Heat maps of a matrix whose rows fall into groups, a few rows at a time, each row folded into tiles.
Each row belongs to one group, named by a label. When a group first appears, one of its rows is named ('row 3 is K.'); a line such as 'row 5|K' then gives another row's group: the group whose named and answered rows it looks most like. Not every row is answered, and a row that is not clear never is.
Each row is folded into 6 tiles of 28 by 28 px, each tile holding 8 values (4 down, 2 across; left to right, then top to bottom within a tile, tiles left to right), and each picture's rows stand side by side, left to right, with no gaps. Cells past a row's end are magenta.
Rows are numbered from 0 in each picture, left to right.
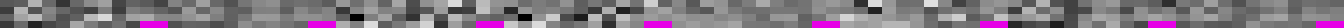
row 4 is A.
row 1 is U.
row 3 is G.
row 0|U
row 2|G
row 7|U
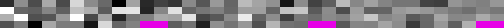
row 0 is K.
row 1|K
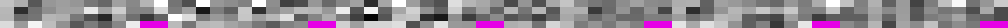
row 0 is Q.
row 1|A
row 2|Q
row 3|Q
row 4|Q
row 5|G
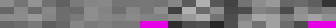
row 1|U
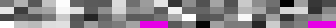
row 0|Q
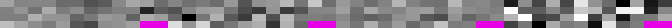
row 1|G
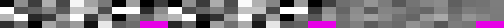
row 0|K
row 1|K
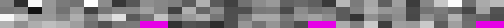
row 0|A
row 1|U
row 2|G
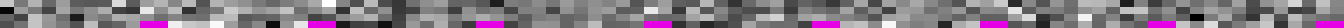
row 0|G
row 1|Q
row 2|U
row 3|G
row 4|U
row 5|Q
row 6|K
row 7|G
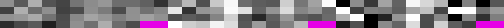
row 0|U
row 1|Q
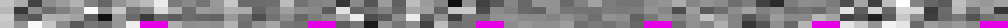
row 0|Q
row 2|K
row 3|A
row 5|Q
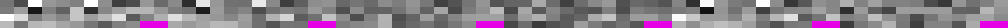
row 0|A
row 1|A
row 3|U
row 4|A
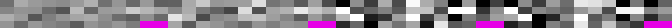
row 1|A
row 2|K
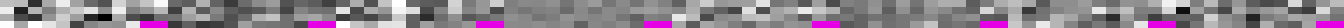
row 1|U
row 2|Q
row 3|A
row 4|A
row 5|G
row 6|Q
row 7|G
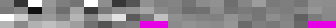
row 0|A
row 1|A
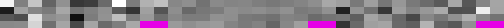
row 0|G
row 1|Q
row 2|G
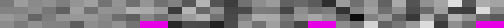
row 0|A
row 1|U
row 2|G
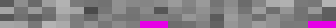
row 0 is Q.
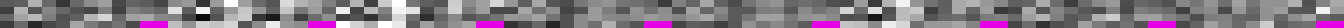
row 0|U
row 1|Q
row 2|Q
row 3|U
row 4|U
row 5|Q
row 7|G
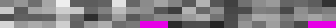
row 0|Q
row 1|U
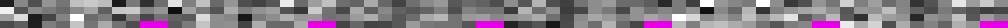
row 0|K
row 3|U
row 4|A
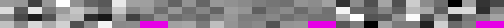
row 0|Q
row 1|Q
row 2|K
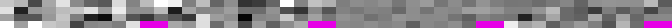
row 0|Q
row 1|G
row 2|A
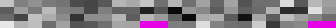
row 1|G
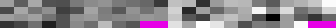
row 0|U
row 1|Q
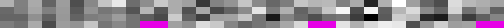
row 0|G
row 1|Q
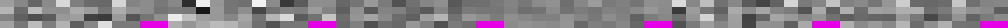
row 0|Q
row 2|U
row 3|A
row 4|G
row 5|Q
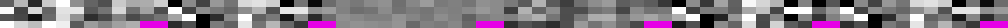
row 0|Q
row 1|K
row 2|A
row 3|U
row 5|K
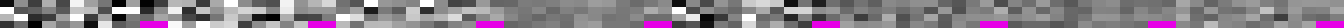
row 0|K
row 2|A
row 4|K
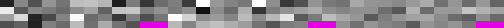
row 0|K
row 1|A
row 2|A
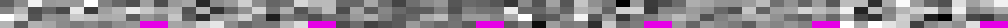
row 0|A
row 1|Q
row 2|U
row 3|K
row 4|A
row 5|Q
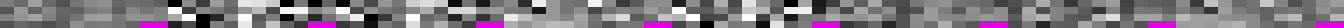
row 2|K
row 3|A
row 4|K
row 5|U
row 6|U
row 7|A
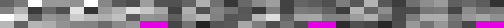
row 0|A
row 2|U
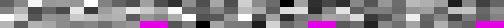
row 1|K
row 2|K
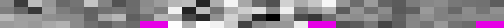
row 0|A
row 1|Q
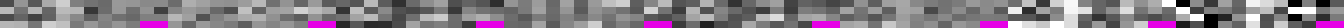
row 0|Q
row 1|A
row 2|U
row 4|U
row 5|Q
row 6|Q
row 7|K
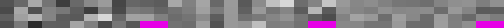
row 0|U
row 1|G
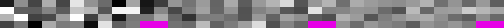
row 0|K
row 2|A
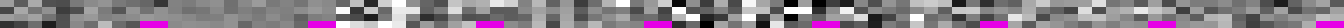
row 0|U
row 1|A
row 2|Q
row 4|K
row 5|K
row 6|A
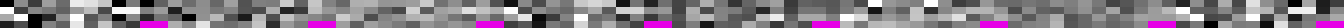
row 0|K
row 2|A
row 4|U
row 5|A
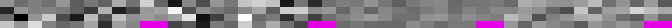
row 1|K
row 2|U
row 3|A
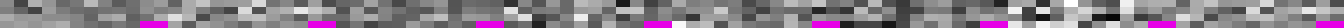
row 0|A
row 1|A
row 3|K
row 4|G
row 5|U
